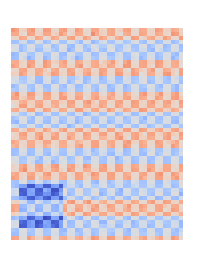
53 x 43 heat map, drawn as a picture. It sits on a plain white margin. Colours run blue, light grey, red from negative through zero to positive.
Odd patch: lower, in the bottom left. Stripes: horizontal, repeating 6 times. Ninth with the lowest average: bottom left.
